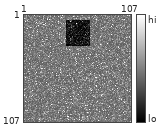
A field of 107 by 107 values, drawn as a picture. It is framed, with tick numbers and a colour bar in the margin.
Odd patch: lower, in the top middle. Histogram: heavy tails on both sides. Ninth with the lowest average: top middle.
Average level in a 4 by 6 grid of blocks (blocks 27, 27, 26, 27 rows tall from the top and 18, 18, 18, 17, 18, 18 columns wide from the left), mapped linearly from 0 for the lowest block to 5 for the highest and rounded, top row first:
551055 / 554455 / 555555 / 555555
